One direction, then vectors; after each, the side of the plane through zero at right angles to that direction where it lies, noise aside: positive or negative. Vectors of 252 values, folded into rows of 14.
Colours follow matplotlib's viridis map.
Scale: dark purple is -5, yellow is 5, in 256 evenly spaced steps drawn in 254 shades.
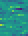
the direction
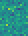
positive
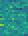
positive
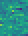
positive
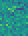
positive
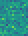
positive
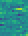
negative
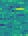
negative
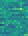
negative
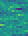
positive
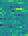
negative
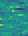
positive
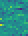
positive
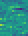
positive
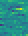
negative
